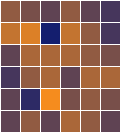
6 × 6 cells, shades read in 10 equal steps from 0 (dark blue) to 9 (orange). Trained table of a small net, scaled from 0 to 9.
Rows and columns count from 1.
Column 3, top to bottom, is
3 0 6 6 9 3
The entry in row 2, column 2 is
8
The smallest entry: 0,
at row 2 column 3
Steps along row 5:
down up down up down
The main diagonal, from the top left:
5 8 6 3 5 3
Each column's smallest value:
2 1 0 3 3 2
